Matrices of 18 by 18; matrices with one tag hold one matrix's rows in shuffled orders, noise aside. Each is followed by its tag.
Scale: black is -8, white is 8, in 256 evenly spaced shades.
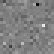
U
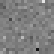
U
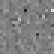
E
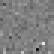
U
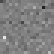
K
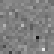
U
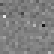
K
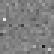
K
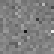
E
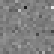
E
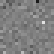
U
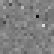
U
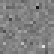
U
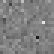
U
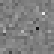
U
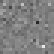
U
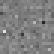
K
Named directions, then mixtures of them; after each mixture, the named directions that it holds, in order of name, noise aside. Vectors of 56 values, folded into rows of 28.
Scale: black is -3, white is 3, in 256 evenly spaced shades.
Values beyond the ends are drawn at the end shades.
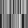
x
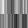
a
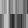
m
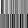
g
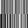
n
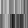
g, m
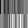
g, m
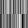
x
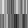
a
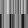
m, x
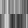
m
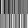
g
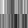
a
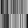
g, m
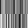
n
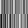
n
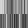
a, n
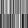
g, x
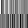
g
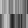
m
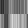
a, m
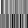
g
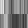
a, m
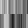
m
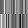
g, n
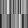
x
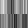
a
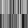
a, x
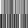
a, n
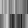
m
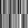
g, x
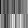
g, m
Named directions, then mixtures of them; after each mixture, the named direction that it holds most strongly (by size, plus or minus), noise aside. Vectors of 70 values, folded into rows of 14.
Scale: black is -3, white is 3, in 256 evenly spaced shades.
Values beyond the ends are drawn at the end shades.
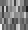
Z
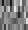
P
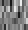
P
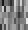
P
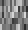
Z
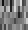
P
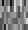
P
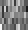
Z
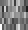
Z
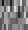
P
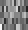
Z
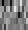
P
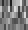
P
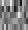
P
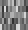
Z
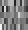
Z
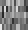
Z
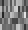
Z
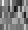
P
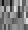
P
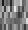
P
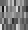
Z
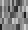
Z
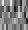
P
